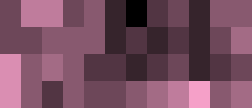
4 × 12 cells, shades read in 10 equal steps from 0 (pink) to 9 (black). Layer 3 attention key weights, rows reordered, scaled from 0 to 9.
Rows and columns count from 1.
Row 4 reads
1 4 6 4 5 5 4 3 2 0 4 3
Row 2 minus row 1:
0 3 2 -1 0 0 -3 1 1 0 1 -1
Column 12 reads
4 3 5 3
